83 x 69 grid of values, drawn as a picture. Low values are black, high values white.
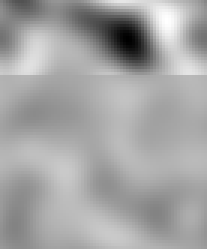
Mirror symmetry: none. Seam: horizontal, 30% of the way down, the bottom part calmer. Histogram: skewed, a long tail of low values. Ninth with the lowest average: top middle.
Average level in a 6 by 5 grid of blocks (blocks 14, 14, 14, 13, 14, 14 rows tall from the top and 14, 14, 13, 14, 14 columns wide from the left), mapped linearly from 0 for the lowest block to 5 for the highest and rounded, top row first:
22035
54315
33444
44444
35334
24533
